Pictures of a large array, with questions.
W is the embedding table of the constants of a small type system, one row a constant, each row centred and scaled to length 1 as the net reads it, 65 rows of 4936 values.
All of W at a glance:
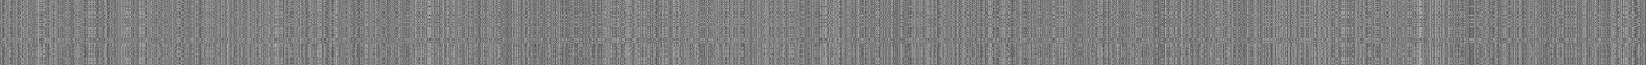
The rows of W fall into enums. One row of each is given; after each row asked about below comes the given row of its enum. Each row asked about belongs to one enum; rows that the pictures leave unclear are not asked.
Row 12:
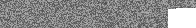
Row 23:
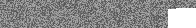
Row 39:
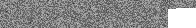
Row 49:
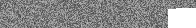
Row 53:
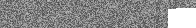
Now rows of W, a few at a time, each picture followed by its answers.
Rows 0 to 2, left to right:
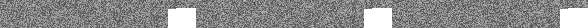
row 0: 23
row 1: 53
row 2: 12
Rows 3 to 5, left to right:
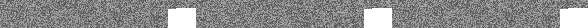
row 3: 23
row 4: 12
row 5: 23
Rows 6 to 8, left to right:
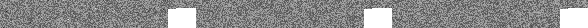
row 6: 39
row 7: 23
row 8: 12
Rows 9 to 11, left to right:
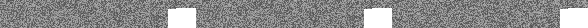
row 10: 23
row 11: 12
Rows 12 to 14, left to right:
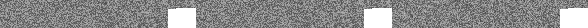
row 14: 49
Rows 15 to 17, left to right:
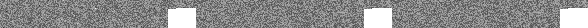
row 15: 39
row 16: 12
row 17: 12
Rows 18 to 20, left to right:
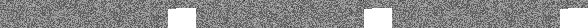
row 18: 23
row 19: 39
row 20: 23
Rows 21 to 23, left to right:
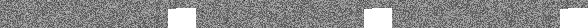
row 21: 53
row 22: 39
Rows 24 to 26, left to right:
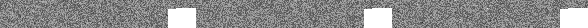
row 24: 49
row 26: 39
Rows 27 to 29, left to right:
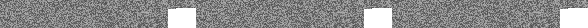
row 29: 12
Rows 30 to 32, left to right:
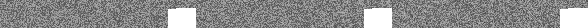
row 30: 23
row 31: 12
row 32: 49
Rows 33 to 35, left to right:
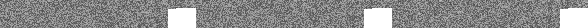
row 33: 12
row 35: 53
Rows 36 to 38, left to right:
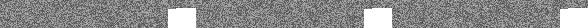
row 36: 12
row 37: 23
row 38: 39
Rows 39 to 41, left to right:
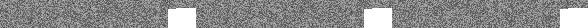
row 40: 39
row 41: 23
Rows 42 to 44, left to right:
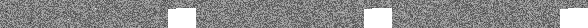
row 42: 39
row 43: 12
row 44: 49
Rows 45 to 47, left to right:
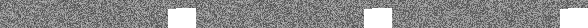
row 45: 49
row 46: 49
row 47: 23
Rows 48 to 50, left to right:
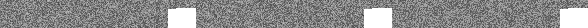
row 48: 53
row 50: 23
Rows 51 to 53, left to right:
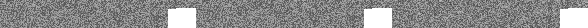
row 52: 23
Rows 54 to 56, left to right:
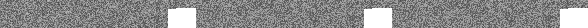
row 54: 53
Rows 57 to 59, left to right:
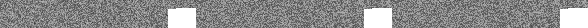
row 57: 49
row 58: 12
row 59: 12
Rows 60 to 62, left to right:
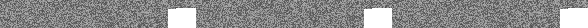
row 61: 23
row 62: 12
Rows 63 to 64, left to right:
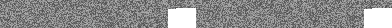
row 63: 12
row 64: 23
